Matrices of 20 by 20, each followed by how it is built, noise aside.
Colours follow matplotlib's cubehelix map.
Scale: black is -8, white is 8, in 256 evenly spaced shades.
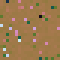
sparse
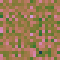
low rank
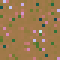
sparse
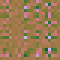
low rank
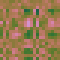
low rank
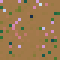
sparse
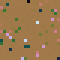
sparse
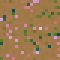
sparse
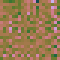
low rank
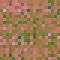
low rank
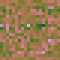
low rank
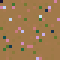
sparse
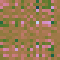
low rank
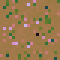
sparse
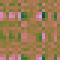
low rank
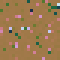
sparse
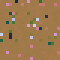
sparse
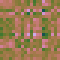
low rank
